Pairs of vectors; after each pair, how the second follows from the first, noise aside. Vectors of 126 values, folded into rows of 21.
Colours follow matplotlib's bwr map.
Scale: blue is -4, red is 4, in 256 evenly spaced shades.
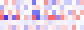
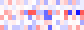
reversed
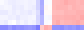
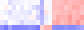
copied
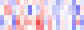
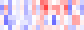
reversed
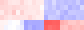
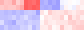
reversed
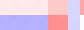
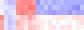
reversed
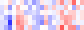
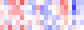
reversed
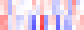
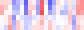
reversed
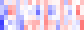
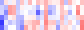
copied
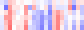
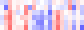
copied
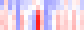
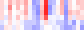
reversed
